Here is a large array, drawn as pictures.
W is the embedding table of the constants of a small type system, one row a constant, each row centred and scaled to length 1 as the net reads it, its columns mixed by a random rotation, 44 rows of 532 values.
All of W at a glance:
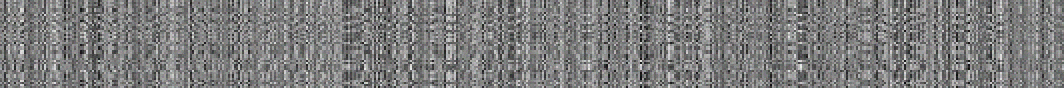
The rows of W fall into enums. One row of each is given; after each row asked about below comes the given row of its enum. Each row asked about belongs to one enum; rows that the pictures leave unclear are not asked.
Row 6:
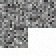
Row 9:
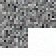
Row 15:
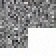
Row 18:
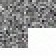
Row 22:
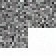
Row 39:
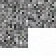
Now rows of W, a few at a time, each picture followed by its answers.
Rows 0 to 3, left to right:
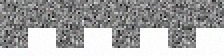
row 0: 9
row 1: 39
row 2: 9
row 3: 6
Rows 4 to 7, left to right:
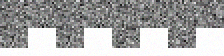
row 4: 22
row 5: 22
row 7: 15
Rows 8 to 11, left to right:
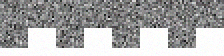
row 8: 39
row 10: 22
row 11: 15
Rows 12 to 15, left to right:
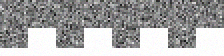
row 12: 18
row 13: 39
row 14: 6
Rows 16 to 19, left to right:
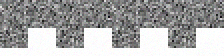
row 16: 18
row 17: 9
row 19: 9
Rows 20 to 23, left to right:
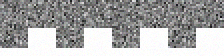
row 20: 39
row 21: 15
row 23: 9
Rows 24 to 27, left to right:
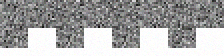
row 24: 9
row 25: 22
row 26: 22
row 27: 6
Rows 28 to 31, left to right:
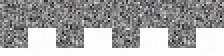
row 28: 6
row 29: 39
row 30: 15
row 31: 39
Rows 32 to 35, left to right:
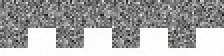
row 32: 15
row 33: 15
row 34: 15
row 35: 18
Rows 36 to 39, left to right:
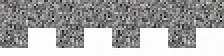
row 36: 39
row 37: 9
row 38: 9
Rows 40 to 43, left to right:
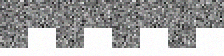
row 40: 22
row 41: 15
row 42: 22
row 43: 39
